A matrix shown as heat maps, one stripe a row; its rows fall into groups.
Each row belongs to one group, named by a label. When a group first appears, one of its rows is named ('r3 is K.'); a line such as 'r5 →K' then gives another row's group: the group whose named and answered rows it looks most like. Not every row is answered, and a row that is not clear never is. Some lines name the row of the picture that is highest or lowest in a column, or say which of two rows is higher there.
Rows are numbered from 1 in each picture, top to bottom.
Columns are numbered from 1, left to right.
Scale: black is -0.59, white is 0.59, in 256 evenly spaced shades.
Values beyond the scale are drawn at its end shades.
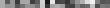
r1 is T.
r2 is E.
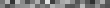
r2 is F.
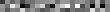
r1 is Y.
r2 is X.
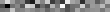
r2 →F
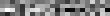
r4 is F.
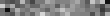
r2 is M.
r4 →Y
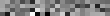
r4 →F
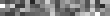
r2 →M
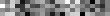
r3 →X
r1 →X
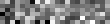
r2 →Y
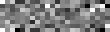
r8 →M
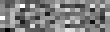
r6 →X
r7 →E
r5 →M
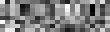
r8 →E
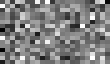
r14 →T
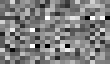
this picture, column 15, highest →5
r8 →E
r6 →M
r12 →F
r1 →T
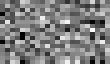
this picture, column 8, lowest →13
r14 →T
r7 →T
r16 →X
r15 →X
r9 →X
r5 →Y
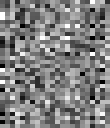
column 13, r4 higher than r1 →Yes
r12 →Y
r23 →Y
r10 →Y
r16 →Y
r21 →M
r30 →X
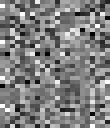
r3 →X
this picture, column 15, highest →8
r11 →M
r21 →E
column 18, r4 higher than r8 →No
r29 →X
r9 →X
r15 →X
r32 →T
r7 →Y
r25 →E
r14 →F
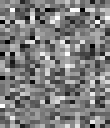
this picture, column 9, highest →14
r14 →Y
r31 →T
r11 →F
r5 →E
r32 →X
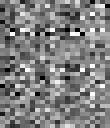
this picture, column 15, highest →9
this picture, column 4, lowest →24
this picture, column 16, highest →9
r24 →T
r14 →X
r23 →F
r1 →X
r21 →E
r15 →Y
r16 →F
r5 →F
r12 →T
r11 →F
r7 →F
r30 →E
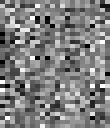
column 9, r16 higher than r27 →Yes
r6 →T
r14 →F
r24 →X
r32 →Y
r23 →M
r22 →F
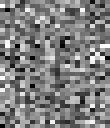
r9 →X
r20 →M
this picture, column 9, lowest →27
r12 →E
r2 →M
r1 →X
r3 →F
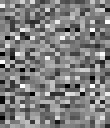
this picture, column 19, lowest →20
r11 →E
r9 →X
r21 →Y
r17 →Y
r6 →E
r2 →M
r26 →Y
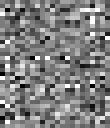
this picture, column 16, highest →22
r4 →M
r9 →T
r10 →T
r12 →M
